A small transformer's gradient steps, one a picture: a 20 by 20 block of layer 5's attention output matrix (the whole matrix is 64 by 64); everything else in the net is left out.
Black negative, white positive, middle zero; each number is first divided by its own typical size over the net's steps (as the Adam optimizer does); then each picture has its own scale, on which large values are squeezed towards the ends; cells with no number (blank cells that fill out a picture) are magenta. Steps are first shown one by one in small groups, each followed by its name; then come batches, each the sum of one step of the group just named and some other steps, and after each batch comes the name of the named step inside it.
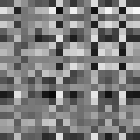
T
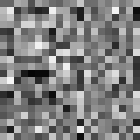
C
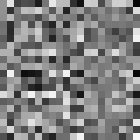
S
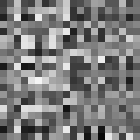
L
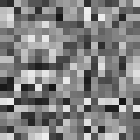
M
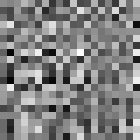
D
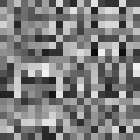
T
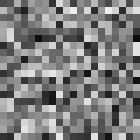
T
